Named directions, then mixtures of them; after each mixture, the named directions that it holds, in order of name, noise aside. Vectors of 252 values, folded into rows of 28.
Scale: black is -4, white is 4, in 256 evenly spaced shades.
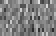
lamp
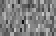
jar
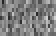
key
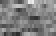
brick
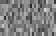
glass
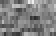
brick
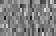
glass, lamp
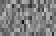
glass, jar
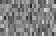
glass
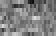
brick, glass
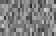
glass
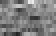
brick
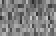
brick, key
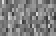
key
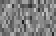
glass, jar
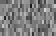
glass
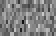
jar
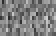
key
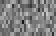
glass, jar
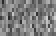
key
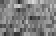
brick, jar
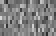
key, lamp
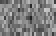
brick, glass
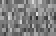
brick, key
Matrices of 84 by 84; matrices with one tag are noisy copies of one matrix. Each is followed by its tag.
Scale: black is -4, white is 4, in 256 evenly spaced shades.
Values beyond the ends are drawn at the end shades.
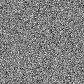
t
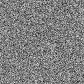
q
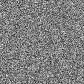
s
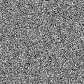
s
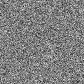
q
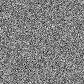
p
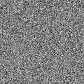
t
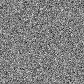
t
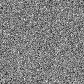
t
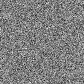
p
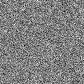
q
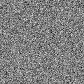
t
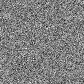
p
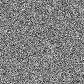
q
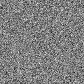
t
